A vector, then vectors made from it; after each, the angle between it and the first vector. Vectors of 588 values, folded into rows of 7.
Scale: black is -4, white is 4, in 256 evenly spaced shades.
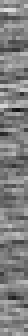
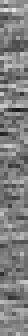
nearly parallel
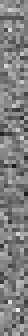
partly aligned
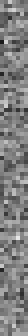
partly aligned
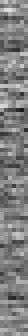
nearly parallel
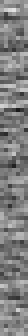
nearly parallel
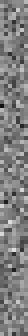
orthogonal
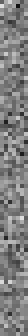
orthogonal
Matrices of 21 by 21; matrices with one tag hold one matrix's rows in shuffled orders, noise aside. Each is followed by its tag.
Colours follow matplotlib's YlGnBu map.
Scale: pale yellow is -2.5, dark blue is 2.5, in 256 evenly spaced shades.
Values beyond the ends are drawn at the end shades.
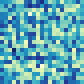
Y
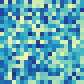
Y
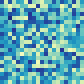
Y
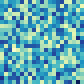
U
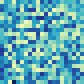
Y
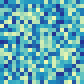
U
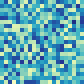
U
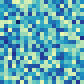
U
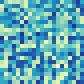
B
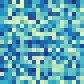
Y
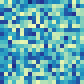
Y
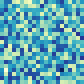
U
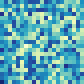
Y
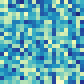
B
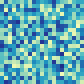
U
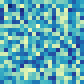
B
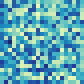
Y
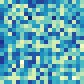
Y
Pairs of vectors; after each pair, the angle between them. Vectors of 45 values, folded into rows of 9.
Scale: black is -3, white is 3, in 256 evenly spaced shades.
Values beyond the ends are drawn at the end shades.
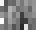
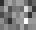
partly opposed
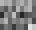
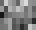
partly aligned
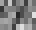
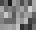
partly opposed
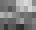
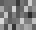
orthogonal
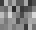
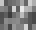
nearly opposite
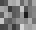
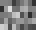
partly opposed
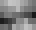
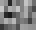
orthogonal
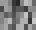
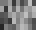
orthogonal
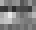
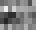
nearly opposite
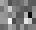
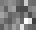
partly aligned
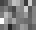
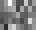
partly opposed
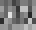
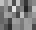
orthogonal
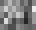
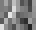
partly aligned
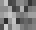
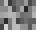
nearly parallel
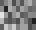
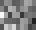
nearly parallel
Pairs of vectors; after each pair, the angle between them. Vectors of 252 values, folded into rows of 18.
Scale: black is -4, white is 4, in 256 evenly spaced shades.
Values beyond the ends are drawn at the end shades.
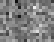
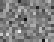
orthogonal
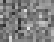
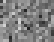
nearly opposite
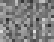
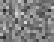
orthogonal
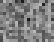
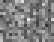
nearly opposite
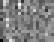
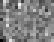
nearly parallel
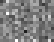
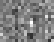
partly opposed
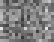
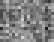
nearly opposite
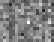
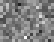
orthogonal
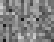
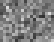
partly opposed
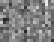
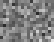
partly opposed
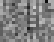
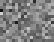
orthogonal
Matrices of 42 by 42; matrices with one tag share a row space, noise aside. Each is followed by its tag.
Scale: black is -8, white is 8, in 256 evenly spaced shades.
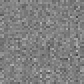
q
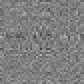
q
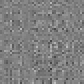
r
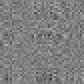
r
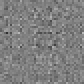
r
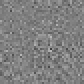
r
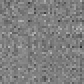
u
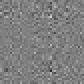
r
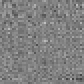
u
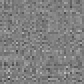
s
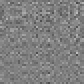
q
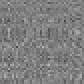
s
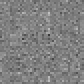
q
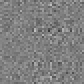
r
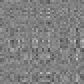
q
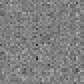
q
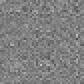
q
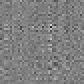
r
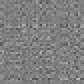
q
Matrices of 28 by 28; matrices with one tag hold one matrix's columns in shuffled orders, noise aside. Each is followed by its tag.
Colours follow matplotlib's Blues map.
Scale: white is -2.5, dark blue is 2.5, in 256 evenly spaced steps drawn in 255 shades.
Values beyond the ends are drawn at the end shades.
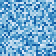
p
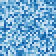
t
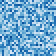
p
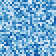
p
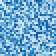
t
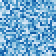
t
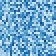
p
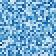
p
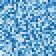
t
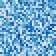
t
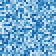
t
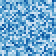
t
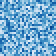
t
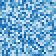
t
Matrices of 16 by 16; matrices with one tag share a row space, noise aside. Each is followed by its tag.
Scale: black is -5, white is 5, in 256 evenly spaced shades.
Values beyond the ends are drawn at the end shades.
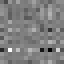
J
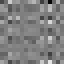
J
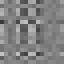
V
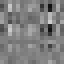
J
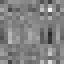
J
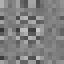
V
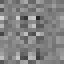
V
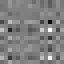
J
